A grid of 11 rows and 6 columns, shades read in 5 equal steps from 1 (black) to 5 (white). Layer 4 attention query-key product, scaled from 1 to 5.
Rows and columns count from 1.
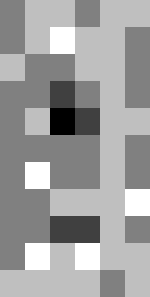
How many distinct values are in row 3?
2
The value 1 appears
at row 5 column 3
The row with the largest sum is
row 10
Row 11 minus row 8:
1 1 0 0 -1 -1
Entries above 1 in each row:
6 6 6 6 5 6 6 6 6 6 6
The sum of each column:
35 41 35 37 43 39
